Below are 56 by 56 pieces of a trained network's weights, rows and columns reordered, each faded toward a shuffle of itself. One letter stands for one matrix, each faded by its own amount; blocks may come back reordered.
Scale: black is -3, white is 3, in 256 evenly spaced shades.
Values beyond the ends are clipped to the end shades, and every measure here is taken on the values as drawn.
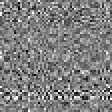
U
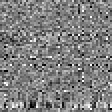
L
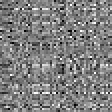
L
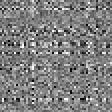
U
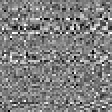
U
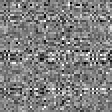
U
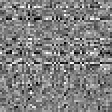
U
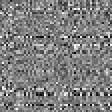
U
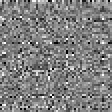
L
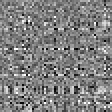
L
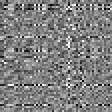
U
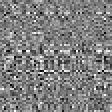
L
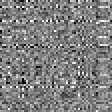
L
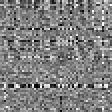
U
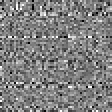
U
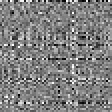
U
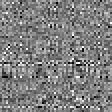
L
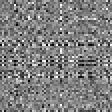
U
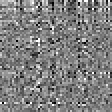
L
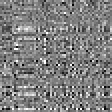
L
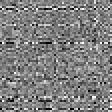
U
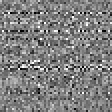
U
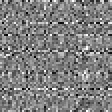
U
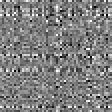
L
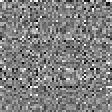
L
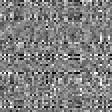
U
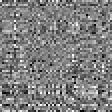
U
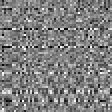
U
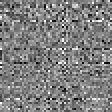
L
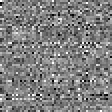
L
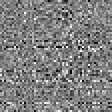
L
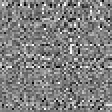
L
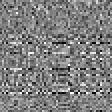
U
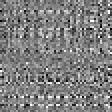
L
